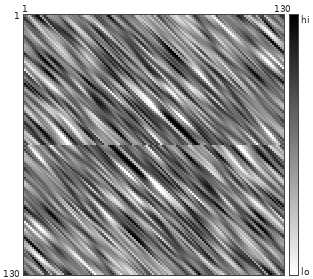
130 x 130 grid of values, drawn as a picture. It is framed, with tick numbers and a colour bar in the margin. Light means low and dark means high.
Histogram: bell-shaped. Grain: diagonal, down to the right. Slope: none. Symmetry: a half turn.
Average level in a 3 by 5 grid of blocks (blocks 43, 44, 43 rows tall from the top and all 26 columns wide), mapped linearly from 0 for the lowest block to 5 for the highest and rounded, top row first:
3 4 2 0 2
1 4 5 4 1
2 0 2 4 3
